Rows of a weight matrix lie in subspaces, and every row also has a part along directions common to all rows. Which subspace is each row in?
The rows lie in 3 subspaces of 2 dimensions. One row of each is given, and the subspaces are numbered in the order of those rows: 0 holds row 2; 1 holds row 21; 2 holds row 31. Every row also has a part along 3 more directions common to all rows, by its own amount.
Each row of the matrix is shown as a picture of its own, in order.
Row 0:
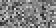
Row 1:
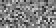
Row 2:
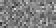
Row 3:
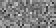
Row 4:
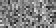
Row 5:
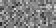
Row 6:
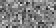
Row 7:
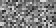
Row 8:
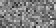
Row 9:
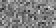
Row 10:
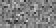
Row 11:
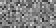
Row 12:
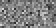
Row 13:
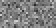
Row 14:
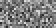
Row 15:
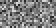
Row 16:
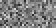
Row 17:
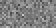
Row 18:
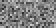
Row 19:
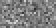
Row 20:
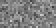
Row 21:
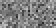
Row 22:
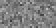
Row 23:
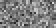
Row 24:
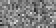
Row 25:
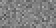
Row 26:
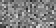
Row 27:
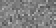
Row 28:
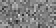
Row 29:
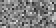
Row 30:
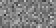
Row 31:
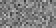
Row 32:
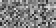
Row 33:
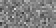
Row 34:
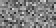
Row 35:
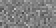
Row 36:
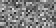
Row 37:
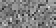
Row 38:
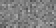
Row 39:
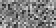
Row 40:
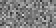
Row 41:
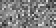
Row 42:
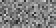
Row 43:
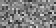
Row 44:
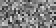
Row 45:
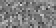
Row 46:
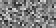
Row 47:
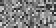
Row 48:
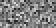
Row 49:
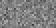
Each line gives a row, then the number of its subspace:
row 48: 0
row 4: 0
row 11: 2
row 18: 2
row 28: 1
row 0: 1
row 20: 1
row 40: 2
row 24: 0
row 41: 1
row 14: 0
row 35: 0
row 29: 0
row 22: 1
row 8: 2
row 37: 1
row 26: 1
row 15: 2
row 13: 1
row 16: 2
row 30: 2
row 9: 1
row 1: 0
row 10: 0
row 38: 1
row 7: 2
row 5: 0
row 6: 1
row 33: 0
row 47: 0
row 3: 0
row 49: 2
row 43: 1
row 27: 1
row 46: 2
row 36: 2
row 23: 0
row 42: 2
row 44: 1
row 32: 1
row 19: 0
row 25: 2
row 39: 1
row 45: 1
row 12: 0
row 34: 2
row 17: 2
